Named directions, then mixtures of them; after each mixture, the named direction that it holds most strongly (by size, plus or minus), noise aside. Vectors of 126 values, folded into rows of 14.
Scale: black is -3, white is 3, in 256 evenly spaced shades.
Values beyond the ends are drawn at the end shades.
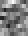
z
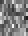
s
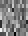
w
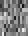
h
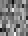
w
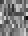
s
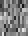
h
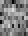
s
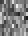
s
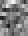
z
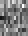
h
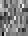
h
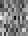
h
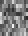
s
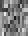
h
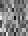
w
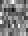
s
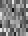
w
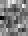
z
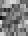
z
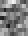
z
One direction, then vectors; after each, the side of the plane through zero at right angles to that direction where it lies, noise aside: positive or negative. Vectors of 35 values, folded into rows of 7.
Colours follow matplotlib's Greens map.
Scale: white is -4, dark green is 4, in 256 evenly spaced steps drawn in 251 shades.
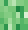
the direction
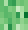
negative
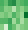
negative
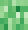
positive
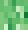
negative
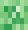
negative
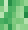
negative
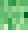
negative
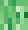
negative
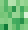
positive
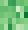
negative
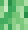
negative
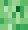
positive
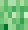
positive
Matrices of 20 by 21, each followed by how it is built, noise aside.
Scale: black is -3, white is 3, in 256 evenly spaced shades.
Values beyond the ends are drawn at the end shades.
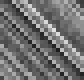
Toeplitz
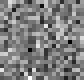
noise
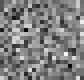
noise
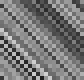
Toeplitz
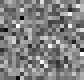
noise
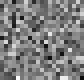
noise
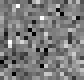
noise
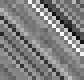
Toeplitz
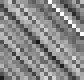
Toeplitz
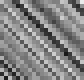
Toeplitz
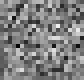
noise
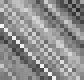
Toeplitz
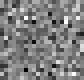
noise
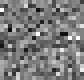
noise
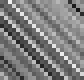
Toeplitz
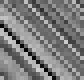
Toeplitz
